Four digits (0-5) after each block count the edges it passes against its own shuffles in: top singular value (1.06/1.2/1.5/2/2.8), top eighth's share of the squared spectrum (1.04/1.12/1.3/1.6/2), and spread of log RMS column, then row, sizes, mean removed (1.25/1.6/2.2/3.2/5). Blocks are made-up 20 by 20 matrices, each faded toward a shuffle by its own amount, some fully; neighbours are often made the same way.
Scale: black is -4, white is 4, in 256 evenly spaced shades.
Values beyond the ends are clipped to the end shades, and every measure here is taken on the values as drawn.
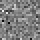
0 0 0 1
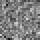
0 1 0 0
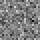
0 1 0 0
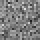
0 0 0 0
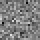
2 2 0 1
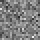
0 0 0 0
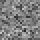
1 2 0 1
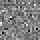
0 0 0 0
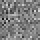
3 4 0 1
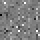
2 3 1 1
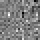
2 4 2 0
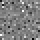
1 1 0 0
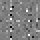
2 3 1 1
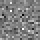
2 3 0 2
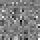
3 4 1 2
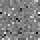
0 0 0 0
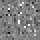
1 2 0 0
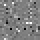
1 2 0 0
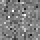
0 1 1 0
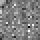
1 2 2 0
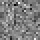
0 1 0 0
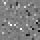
0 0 0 0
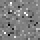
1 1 0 0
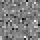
0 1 0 1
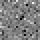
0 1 0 0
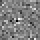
0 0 0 0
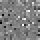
2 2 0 1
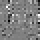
3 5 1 1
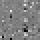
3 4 1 0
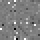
2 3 0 0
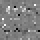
1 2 0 1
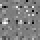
3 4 2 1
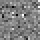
1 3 0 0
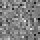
2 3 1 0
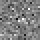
1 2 0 0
